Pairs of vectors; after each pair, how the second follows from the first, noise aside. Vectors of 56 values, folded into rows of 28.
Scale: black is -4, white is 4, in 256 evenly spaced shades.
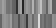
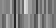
shuffled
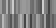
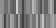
wrapped around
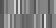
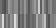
shuffled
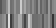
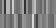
shuffled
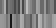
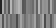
shuffled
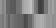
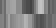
negated
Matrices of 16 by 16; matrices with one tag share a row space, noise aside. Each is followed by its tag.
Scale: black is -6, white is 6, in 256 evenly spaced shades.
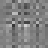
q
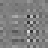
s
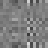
s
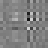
s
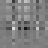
q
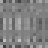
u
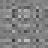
q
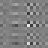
s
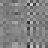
s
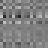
u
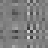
s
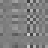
s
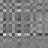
u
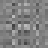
q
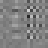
s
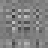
q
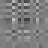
q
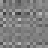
u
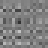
u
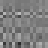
u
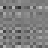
u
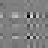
s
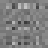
q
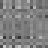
u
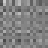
u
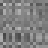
u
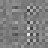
s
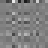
q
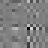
s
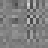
s
